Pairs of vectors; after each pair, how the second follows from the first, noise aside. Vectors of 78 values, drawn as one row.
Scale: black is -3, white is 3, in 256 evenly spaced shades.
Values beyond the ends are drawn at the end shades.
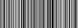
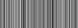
shrunk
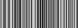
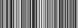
negated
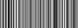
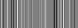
partly zeroed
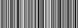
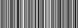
copied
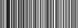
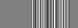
partly zeroed
